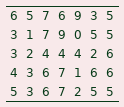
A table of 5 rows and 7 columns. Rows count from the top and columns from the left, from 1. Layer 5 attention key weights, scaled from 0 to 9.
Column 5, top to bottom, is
9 0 4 1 2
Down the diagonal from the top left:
6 1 4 7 2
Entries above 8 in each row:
1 1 0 0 0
